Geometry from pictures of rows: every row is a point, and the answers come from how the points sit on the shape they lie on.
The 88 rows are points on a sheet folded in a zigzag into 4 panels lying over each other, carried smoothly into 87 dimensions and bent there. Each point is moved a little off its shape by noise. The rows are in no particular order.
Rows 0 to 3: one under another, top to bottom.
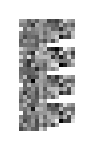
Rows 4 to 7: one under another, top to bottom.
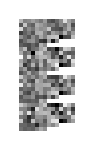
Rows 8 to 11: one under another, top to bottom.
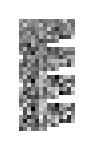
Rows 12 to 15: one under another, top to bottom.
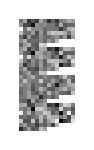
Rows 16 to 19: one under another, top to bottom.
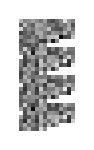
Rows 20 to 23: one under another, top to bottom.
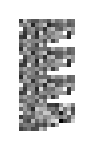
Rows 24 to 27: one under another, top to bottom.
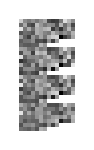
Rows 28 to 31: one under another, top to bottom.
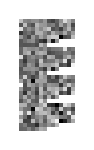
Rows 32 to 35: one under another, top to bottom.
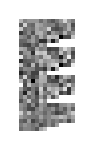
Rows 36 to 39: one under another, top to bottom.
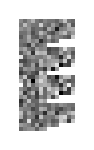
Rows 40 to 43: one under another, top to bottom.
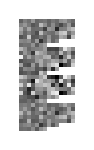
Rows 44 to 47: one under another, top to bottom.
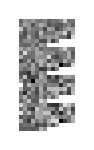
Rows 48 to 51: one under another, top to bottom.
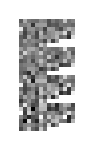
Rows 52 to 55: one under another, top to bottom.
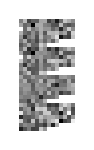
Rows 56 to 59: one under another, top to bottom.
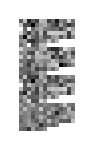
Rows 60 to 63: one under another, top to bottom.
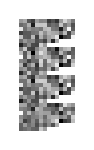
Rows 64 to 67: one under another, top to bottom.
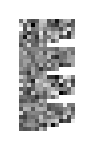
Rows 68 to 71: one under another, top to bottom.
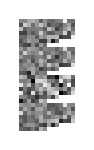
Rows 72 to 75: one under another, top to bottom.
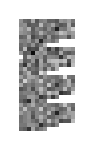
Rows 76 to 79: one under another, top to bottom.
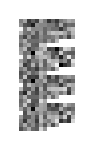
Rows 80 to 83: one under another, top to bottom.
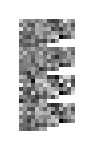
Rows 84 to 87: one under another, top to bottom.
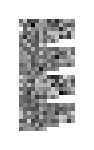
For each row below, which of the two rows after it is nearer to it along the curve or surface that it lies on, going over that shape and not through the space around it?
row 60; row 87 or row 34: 34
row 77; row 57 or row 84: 84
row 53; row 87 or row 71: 87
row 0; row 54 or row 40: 40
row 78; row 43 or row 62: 43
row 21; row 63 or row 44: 44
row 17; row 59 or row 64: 64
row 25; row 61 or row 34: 61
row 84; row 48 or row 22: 48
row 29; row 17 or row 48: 17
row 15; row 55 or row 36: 55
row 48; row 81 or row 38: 38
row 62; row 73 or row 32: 32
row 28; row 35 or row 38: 38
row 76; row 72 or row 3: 72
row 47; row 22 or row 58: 58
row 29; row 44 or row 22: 22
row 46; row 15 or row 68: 15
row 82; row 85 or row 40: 40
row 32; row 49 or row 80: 49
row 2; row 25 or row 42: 42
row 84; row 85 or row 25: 85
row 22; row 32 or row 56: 32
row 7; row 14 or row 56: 56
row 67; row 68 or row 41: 68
